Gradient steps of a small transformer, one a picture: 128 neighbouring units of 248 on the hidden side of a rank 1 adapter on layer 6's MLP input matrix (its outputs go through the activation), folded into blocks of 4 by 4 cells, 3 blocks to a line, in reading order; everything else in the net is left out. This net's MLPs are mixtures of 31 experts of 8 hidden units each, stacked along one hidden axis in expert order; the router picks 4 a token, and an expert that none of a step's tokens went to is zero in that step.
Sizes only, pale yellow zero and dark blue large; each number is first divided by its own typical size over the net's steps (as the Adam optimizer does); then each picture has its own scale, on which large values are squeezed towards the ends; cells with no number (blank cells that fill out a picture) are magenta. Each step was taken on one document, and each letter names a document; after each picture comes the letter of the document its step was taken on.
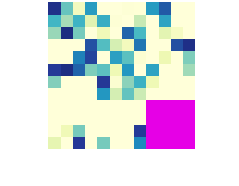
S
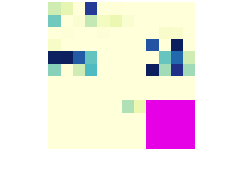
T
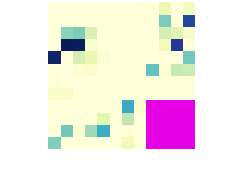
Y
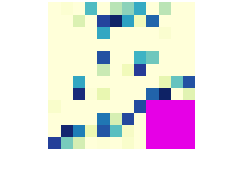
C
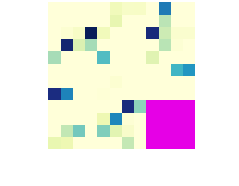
Y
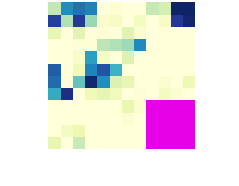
S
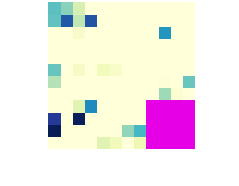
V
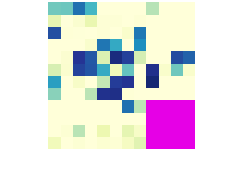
S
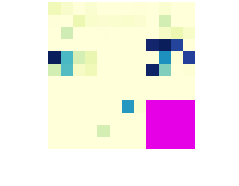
T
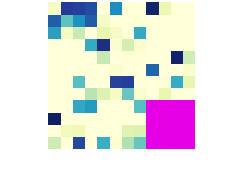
S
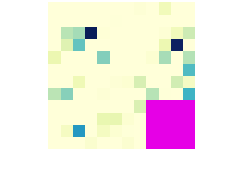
Y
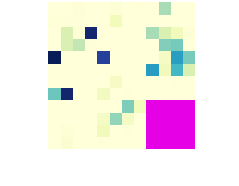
Y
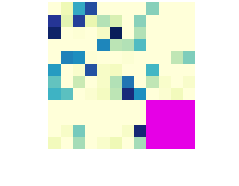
S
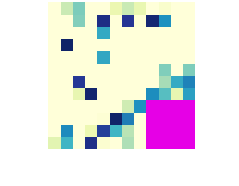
C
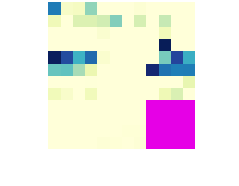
T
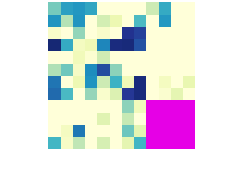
S
